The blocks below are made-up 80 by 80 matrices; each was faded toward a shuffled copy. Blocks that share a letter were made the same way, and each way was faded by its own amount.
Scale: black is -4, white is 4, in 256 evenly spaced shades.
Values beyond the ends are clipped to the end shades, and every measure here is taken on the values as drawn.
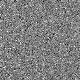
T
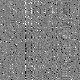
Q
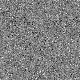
T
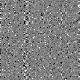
Q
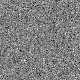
T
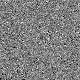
T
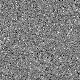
T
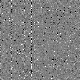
Q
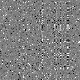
Q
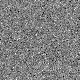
T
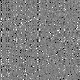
Q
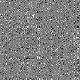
Q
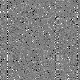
Q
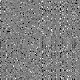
Q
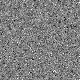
T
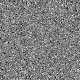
T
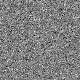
T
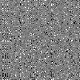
Q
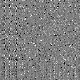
Q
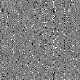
Q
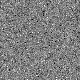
T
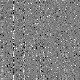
Q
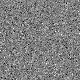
T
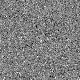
T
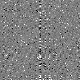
Q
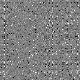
Q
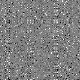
Q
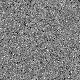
T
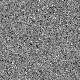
T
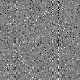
Q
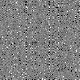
Q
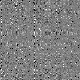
Q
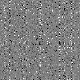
Q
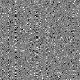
Q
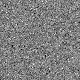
T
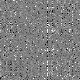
Q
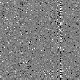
Q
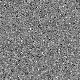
T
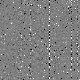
Q
